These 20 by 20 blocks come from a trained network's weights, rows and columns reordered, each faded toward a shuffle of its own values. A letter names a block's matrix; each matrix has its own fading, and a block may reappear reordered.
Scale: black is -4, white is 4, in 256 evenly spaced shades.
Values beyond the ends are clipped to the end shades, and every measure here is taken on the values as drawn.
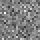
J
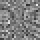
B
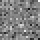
J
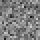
J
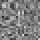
B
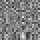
B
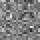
B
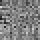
B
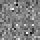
J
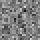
B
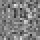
B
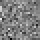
J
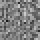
B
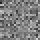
B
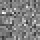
B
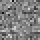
J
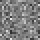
B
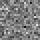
J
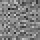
B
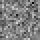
J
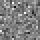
J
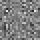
B
